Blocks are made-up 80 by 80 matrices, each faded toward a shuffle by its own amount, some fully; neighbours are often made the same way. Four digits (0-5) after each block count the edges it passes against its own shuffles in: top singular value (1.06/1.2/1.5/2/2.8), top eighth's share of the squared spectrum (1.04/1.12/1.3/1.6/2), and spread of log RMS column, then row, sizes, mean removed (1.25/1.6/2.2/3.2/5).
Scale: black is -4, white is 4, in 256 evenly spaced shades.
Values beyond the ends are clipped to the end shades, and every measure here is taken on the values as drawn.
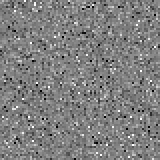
2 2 0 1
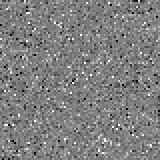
1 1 0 0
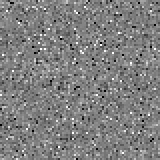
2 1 0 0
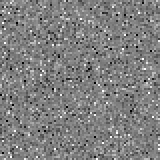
0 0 0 0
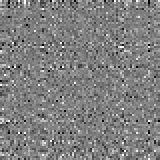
4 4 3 3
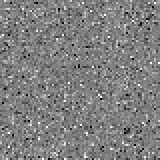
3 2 0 1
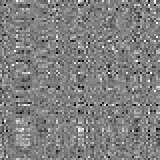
4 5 3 3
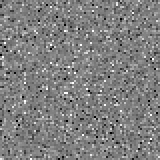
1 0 0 0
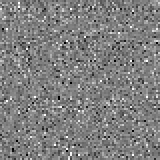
3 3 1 2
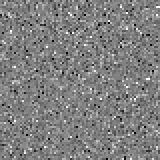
2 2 0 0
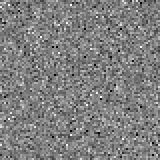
0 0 0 0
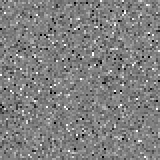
0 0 0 0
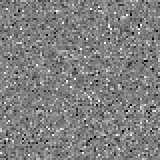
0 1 0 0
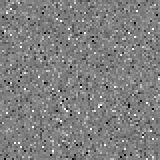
0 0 0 0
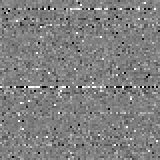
3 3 0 2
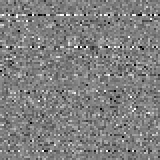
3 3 0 3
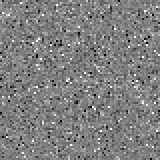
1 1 0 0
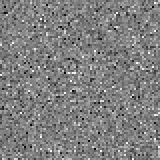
2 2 0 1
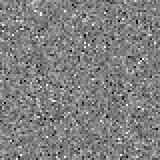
1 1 0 0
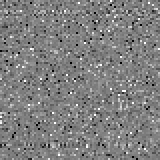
3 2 0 1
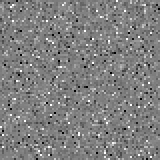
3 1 0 0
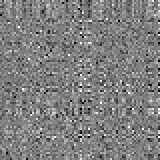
5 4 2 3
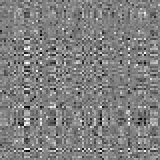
5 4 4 3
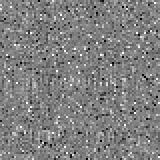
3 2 0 0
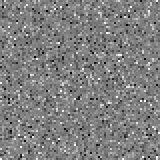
0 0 0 0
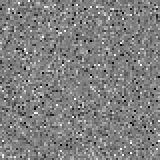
2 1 0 0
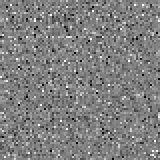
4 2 1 1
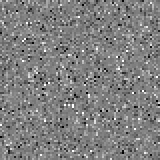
3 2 0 1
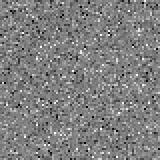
1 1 0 0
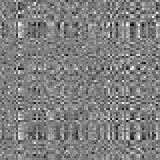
5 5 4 3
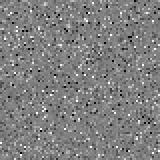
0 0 0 0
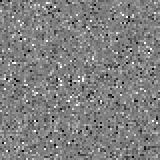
1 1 0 0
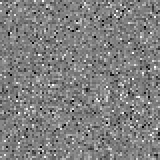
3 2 0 0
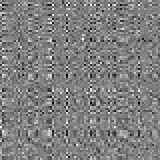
5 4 3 3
